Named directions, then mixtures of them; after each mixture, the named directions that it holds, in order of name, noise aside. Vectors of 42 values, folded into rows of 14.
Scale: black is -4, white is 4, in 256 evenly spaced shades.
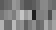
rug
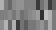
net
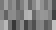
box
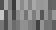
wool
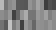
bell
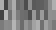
box, wool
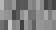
bell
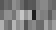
rug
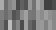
bell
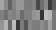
net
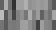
wool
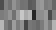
box, rug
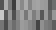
wool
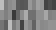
bell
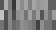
wool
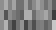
box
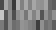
wool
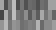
wool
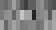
bell, rug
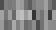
rug, wool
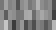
box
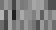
bell, wool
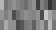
bell, net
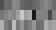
rug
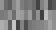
net, rug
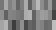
box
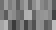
box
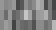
bell, box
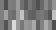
box, rug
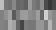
bell, net
